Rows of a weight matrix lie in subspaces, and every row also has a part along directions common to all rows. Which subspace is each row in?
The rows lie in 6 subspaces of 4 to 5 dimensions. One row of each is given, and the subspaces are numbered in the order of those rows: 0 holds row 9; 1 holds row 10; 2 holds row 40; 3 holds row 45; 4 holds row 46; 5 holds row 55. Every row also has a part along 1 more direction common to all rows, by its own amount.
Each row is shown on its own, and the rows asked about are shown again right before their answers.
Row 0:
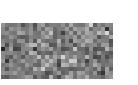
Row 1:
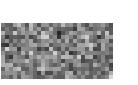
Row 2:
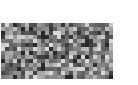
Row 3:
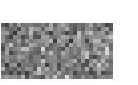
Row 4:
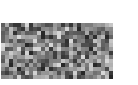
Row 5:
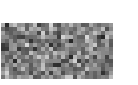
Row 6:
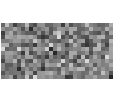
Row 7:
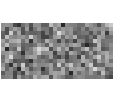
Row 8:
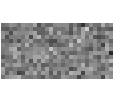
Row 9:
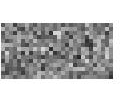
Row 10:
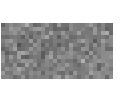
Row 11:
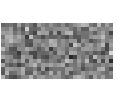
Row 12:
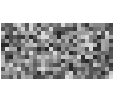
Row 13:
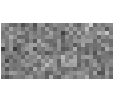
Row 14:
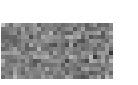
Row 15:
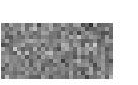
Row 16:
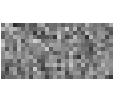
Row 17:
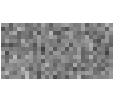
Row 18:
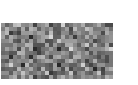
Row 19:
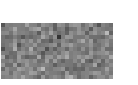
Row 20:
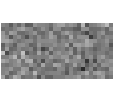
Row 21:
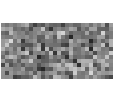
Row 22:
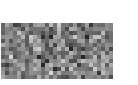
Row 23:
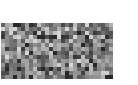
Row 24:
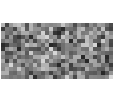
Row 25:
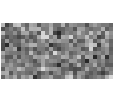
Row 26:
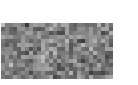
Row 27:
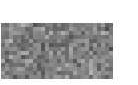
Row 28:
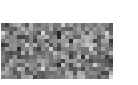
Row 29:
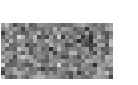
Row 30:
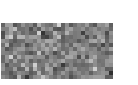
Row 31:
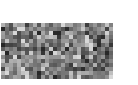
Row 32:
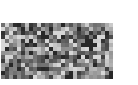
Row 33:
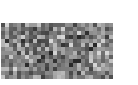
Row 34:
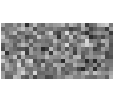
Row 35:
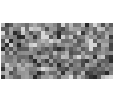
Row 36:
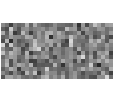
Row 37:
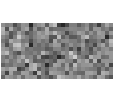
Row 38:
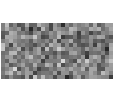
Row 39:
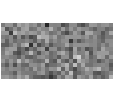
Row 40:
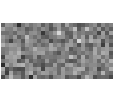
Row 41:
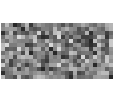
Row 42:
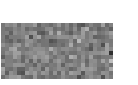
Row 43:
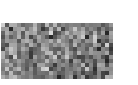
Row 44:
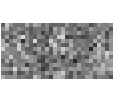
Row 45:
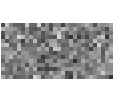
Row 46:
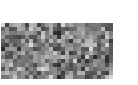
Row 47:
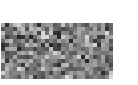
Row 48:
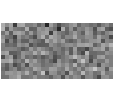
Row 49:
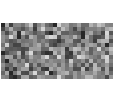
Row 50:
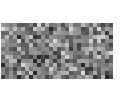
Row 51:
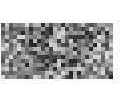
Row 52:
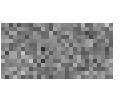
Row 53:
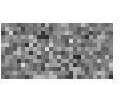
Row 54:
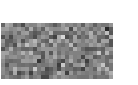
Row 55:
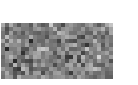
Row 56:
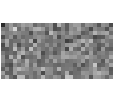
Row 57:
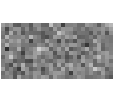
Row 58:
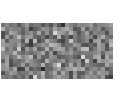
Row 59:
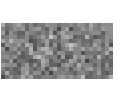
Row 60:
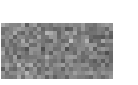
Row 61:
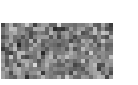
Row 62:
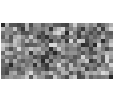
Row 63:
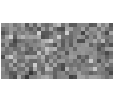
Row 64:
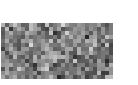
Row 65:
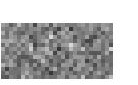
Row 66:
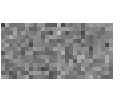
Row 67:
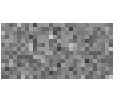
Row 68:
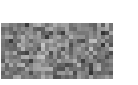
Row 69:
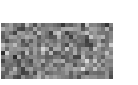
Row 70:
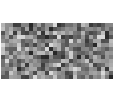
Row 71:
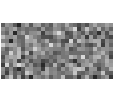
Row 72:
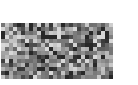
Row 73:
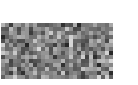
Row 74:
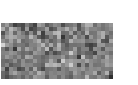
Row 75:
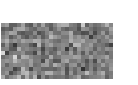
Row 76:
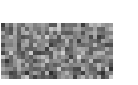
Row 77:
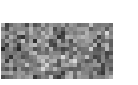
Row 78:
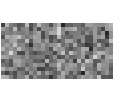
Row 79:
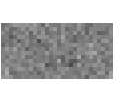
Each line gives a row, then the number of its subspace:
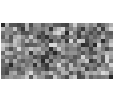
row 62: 1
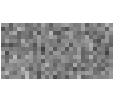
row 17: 0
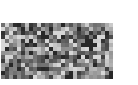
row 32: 5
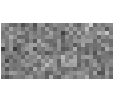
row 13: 3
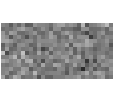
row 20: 0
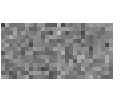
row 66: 4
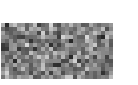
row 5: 5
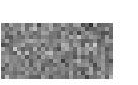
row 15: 3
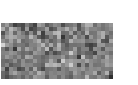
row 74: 3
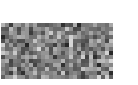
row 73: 2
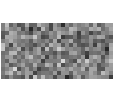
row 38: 0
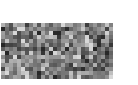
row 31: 0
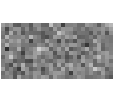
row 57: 5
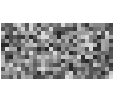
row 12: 5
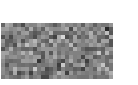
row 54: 3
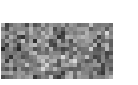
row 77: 3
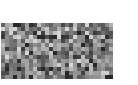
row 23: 3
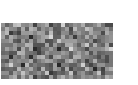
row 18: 5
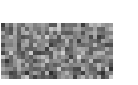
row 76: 4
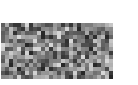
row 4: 2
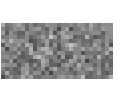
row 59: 5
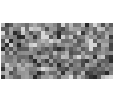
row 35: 2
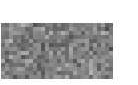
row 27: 1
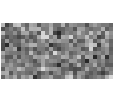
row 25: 2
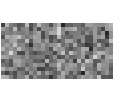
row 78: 4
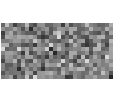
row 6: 0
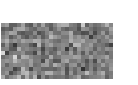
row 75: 0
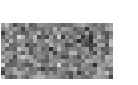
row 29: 2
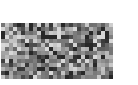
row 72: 4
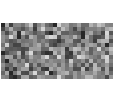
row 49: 4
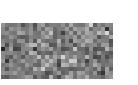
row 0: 3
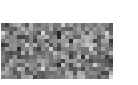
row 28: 2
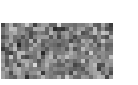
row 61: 1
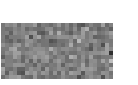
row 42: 2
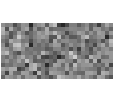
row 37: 4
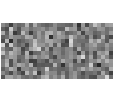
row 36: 2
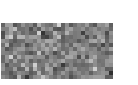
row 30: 1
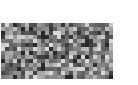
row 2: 0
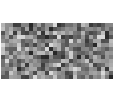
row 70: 4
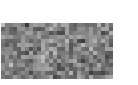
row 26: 1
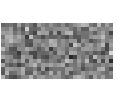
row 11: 2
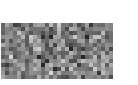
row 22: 5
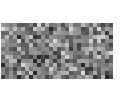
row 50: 2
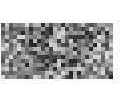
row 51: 3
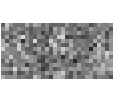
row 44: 3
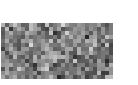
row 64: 4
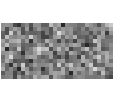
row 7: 5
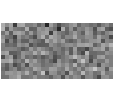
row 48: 4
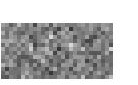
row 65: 5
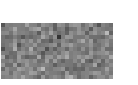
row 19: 1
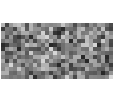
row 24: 1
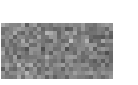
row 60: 0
